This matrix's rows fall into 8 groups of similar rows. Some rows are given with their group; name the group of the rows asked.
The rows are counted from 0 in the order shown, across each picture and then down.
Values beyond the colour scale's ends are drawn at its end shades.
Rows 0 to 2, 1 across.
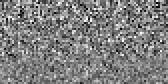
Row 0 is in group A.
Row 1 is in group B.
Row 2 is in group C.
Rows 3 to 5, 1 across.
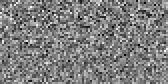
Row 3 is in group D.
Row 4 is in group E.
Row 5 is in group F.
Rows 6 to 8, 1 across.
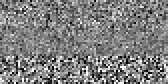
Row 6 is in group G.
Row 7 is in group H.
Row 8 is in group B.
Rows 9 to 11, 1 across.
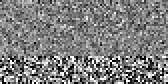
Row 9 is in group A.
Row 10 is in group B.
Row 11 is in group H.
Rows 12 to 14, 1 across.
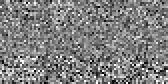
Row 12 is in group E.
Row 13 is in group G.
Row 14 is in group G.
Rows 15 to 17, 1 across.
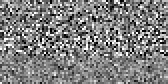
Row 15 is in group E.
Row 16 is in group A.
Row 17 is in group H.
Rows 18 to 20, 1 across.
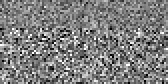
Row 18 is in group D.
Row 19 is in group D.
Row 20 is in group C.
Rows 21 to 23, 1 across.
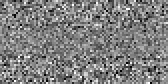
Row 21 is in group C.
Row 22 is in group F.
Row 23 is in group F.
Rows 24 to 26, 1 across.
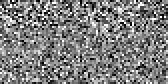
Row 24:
D
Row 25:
B
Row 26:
D
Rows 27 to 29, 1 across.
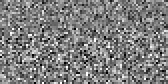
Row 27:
A
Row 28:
D
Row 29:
A
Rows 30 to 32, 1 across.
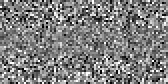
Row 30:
E
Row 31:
A
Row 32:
B
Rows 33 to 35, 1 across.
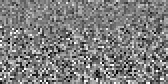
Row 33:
H
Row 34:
D
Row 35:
F
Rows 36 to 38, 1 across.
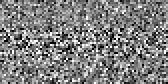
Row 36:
B
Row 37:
E
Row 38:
C
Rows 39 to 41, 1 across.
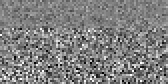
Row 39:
E
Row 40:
E
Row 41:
G
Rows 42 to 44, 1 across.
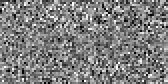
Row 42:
C
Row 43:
H
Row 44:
B
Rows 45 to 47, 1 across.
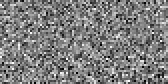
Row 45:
F
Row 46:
B
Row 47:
H
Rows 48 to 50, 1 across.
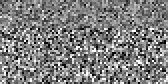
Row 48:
D
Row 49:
G
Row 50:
B
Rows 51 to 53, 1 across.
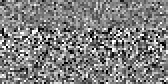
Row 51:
B
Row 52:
G
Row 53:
A
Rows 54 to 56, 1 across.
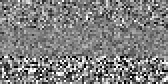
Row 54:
A
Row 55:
C
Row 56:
E
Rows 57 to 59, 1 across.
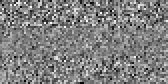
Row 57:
D
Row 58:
C
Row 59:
C
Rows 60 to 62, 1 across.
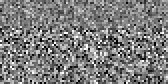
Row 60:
H
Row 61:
D
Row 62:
H
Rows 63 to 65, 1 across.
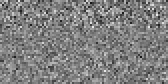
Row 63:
F
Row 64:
D
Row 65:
C
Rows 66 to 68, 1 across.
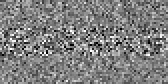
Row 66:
A
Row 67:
F
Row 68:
C
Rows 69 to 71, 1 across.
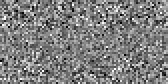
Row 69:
B
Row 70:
E
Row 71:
G
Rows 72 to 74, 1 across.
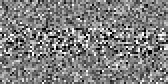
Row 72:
G
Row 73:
H
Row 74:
B
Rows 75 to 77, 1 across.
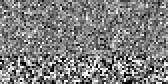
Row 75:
B
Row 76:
G
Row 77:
C
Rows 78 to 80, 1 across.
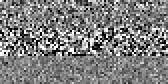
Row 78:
H
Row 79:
C
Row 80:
G
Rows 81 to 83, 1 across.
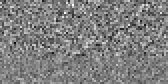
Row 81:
H
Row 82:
C
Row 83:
A
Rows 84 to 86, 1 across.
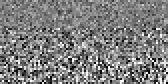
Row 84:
H
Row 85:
F
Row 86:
B
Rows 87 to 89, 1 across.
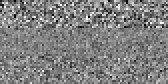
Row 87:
C
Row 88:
B
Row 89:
G
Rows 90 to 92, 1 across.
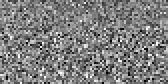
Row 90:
F
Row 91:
E
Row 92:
A
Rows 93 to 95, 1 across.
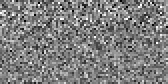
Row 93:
B
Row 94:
F
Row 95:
D
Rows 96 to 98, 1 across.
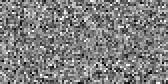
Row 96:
H
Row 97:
C
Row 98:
C
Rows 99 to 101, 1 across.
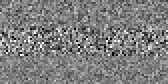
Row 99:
D
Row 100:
G
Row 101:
E
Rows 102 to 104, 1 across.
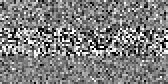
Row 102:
G
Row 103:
G
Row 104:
H
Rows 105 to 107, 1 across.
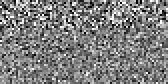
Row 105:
G
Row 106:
D
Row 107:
B
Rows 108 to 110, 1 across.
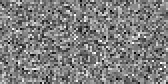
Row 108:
D
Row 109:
D
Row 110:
B
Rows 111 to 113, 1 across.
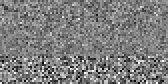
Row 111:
G
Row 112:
E
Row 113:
D
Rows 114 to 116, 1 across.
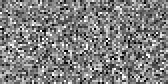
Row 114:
D
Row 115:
A
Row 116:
A
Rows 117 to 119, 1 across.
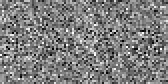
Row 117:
F
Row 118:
H
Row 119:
A
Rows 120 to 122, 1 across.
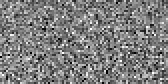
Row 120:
F
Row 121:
H
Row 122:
A
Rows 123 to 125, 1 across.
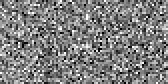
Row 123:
B
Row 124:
B
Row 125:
G
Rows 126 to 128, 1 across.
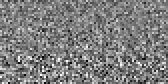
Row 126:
F
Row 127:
A
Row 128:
A
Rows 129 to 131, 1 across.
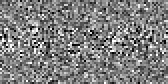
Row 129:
D
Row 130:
G
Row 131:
D
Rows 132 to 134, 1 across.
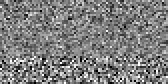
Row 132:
E
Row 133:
E
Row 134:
D
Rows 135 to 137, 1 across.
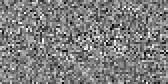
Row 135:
G
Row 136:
A
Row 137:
H
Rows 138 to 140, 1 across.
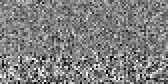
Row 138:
A
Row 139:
H
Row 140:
A
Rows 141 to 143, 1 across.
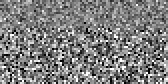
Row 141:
A
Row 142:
H
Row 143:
B
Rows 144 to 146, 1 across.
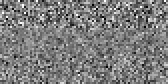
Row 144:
G
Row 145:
H
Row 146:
G
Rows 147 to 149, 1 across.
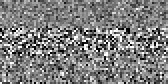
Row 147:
G
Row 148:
D
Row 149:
H
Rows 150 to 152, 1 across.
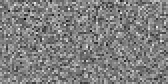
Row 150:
E
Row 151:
A
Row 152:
D
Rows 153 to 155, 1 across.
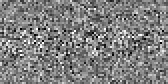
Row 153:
F
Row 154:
G
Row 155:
G
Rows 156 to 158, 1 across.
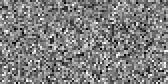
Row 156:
G
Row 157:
C
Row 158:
B
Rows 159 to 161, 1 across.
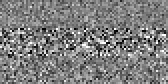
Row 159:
D
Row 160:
F
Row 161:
F
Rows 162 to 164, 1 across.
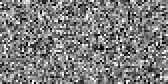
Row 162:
A
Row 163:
E
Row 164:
H
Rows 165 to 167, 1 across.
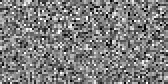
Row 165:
A
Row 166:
A
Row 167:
H
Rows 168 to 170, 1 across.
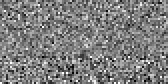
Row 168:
B
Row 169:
C
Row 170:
H
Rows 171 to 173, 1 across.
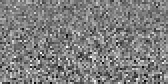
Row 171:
A
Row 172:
F
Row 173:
H
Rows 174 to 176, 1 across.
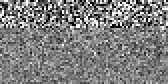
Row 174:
G
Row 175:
H
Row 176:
D
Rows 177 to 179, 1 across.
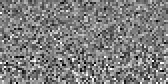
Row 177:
D
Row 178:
E
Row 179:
B
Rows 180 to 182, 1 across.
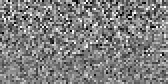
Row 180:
F
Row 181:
C
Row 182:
A
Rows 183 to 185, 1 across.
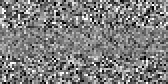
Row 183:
B
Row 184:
C
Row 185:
H
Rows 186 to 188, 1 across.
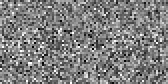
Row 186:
F
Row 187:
G
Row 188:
D
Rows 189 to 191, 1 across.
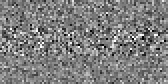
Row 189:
H
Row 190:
G
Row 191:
B
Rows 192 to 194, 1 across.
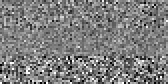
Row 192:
H
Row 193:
G
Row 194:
H
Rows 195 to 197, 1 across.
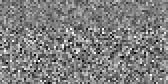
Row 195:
H
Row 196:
H
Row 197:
B
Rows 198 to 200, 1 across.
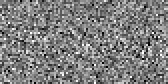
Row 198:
G
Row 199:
B
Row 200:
H
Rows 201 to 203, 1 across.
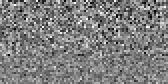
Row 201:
F
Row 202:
C
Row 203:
E
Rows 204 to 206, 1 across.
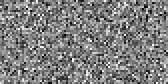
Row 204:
G
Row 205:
A
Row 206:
B
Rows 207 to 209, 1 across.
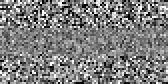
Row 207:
A
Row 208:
F
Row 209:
C
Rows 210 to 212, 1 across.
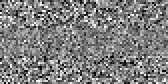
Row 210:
D
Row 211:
G
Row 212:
E
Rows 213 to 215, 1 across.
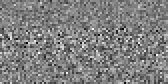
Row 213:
D
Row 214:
E
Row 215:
H
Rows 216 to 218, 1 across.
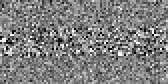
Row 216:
D
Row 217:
H
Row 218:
F
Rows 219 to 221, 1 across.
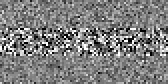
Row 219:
G
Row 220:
F
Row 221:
H
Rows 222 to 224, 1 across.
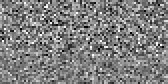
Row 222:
D
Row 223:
E
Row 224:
D
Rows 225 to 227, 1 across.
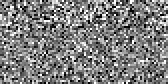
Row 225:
C
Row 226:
F
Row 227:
H
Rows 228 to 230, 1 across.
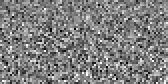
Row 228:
B
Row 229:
D
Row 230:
B
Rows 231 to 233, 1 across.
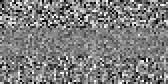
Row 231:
D
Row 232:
D
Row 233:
H
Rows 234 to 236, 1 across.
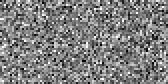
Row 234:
A
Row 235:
B
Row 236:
B
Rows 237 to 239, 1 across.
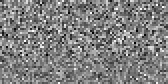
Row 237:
A
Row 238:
G
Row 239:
E
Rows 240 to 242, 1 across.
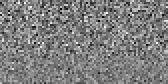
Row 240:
D
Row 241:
G
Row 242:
H
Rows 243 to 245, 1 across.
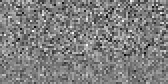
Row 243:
A
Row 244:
C
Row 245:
A
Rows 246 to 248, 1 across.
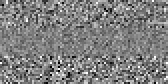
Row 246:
C
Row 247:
A
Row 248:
E
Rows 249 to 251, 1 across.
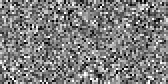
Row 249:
H
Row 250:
G
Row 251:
F
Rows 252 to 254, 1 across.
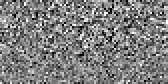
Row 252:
C
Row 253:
C
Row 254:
H
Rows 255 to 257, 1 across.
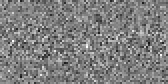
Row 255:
F
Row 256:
B
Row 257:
A
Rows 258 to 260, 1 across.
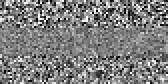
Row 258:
A
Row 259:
H
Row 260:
F
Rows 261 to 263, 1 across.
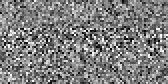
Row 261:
C
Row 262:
F
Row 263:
D
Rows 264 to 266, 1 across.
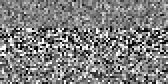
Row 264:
B
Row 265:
A
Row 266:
E
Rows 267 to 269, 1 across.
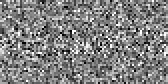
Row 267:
A
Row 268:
B
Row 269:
G
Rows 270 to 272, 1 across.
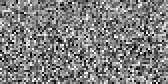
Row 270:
B
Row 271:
H
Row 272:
D
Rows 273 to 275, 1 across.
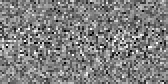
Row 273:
H
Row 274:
G
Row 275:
A
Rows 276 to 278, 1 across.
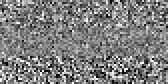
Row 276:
A
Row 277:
B
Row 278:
G
